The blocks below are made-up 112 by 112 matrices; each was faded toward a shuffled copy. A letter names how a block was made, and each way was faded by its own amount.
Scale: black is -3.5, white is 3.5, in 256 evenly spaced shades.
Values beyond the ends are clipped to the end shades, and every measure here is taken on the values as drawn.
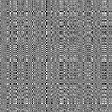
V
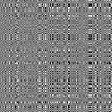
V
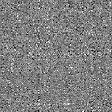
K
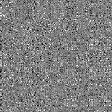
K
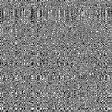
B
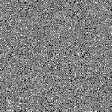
K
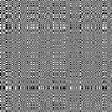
V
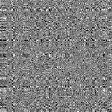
B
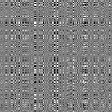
V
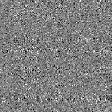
K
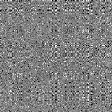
B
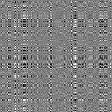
V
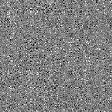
K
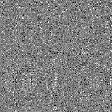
K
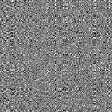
B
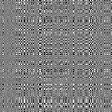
V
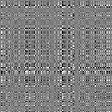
V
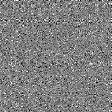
K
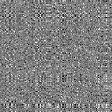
B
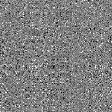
K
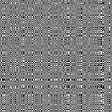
V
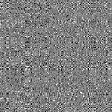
B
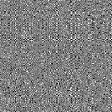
B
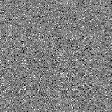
K
